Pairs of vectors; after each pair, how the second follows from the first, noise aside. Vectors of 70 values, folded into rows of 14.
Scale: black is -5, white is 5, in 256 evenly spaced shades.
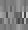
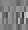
sign-scrambled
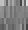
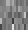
shuffled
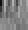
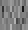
shuffled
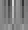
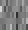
shuffled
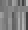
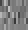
shuffled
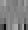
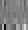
sign-scrambled
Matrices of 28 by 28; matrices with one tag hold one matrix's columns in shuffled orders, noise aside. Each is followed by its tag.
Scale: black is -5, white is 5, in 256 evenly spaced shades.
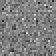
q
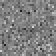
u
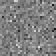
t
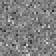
u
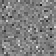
t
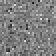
q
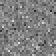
u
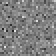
t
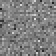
q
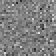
q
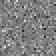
t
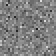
t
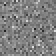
t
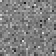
q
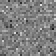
q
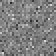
q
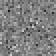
u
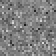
u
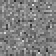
q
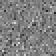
u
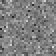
t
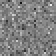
q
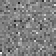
q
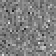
u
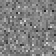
u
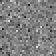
t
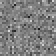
t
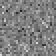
u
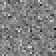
t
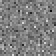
u
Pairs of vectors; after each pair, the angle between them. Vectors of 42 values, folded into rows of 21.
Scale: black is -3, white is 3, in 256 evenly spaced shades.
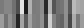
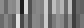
nearly opposite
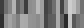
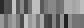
partly aligned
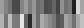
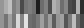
orthogonal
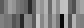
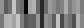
orthogonal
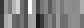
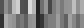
nearly parallel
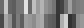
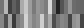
partly aligned
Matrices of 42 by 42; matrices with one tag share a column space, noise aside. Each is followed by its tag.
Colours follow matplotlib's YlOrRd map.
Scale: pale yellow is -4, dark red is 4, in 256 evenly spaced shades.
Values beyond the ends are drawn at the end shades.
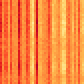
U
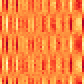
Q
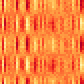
Q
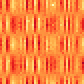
Q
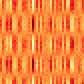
Q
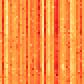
U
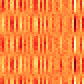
Q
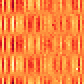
Q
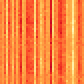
U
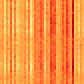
U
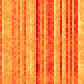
U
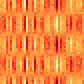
Q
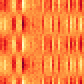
Q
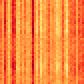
U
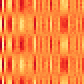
Q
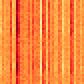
U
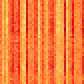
U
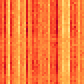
U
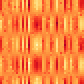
Q
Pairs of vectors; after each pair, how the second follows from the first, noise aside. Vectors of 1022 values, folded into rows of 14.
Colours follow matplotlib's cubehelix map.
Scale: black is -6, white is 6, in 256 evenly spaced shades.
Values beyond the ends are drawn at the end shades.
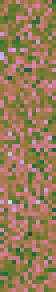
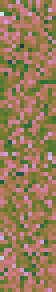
wrapped around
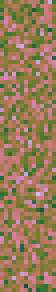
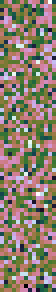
scaled up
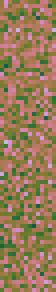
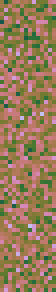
wrapped around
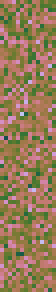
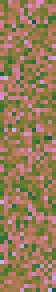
wrapped around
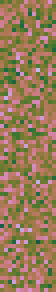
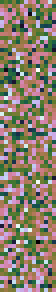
scaled up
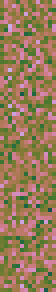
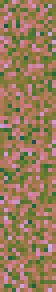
wrapped around
